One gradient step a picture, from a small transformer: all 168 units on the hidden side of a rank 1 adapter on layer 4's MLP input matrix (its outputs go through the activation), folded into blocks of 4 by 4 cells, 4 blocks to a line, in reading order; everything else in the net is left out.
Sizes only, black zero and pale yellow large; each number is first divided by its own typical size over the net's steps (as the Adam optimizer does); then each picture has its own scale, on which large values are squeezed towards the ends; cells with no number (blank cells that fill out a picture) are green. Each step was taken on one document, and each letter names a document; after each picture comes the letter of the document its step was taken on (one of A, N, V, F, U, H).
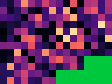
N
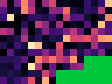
N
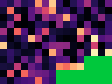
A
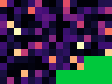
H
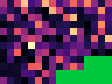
N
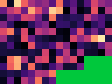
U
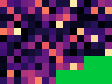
A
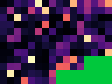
A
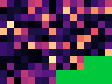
H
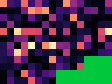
H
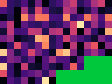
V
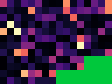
H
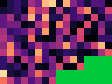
U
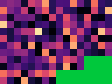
U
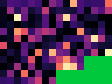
A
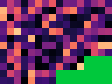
U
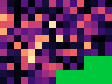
V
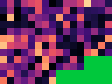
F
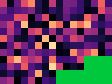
V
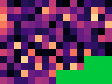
V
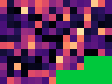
U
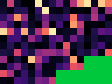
A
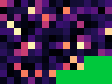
H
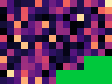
F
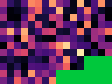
U
